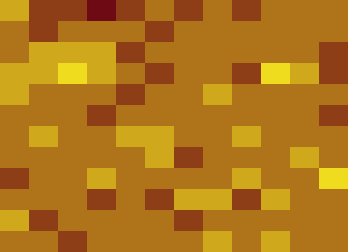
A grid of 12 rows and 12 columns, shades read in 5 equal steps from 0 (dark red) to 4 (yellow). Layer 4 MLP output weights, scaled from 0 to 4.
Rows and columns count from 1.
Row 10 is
2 2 2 1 2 1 3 3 1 3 2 2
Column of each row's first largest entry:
1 1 2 3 1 1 2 6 12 7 1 8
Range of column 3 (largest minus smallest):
3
